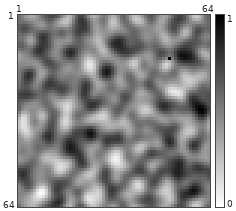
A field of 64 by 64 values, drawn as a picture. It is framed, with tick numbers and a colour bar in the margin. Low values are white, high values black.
Overall the values sit about 50% of the way up the scale. A single lone cell is far higher than the cells round it. The field is mottled with small blotches. There is no overall slope.
